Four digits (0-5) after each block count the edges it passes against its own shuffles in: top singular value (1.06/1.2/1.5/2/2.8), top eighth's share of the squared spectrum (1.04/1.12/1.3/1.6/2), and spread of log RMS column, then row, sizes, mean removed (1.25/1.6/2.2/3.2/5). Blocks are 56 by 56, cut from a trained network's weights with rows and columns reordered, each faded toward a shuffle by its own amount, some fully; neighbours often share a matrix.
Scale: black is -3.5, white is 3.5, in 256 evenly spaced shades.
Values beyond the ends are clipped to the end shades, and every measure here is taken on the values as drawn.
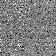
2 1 0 0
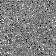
0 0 0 0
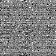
3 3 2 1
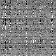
3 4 3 1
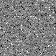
0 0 0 0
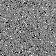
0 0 0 0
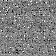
1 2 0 0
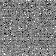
2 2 1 0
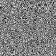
3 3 0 2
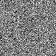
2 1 0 0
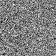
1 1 0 0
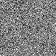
2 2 0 0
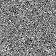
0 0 0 0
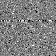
3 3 0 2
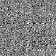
3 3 1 1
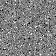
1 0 0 0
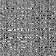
3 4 0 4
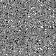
1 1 0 1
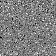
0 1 0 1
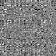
3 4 2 2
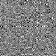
3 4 1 2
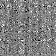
2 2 0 2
